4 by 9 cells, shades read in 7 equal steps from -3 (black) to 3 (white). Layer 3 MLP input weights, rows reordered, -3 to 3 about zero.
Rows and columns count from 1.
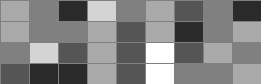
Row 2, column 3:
0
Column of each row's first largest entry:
4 1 6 6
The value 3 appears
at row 3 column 6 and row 4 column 6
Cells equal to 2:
2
